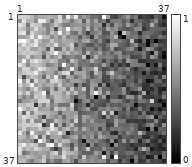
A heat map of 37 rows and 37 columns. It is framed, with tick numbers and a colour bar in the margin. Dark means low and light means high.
Stripes: none. Slope: up to the left. Average level on the scale: 50%. Histogram: bell-shaped.
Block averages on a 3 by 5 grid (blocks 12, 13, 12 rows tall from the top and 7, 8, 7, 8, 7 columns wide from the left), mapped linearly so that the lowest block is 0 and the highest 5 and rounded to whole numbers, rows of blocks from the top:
54220 / 54210 / 44210
